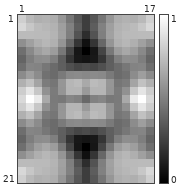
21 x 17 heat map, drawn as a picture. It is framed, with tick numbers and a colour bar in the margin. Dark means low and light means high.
Lone odd cells: none. Grain: blotchy. Mirror symmetry: left to right and top to bottom. Seam: none. Slope: none.
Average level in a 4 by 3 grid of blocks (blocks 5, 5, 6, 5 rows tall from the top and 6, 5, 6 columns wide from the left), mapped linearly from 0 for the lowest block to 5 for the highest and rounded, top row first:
505 / 323 / 424 / 505
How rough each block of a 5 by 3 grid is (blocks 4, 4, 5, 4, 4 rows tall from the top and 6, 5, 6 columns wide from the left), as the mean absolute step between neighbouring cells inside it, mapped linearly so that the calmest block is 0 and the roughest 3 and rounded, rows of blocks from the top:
0 3 0
1 3 1
3 2 3
1 3 1
0 3 0
